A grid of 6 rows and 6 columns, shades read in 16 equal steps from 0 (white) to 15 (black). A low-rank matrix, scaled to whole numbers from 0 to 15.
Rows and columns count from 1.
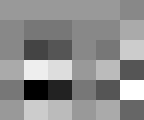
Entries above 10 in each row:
0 0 1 0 2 0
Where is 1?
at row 4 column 2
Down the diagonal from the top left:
6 8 10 6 10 9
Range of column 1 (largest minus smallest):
3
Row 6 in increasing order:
3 4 5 6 6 9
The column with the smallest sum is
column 6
